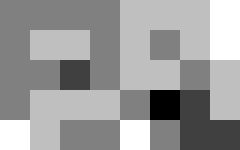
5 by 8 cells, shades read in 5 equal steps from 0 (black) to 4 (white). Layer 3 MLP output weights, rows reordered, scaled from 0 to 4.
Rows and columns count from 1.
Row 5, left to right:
4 3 2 2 4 2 1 1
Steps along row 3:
same down up up same down up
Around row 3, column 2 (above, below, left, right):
3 3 2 1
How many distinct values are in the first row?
3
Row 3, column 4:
2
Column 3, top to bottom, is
2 3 1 3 2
